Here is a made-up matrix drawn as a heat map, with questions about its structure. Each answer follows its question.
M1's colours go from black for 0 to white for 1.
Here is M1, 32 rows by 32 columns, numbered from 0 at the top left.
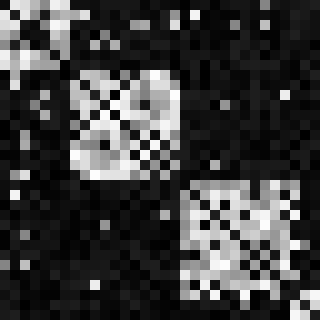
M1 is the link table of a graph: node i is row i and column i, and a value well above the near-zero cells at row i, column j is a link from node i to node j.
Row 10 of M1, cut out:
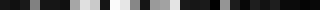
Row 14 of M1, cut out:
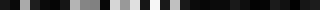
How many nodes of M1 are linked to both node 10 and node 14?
8
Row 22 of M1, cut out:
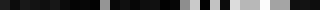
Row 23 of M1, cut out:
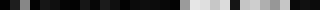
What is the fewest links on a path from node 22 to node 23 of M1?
1
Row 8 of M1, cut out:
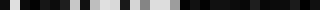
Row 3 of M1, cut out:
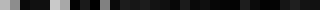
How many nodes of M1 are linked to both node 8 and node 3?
2
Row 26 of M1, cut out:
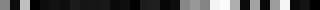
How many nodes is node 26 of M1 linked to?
11
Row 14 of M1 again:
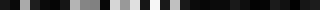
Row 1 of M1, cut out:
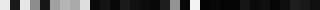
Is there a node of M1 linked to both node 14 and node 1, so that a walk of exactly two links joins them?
yes
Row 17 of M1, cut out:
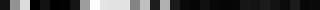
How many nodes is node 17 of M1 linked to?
10
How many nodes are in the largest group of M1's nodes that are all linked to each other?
7
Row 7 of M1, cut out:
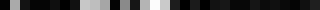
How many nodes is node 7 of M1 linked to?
8
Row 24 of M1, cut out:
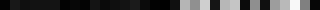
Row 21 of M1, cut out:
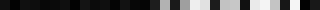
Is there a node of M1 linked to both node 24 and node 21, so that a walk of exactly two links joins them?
yes
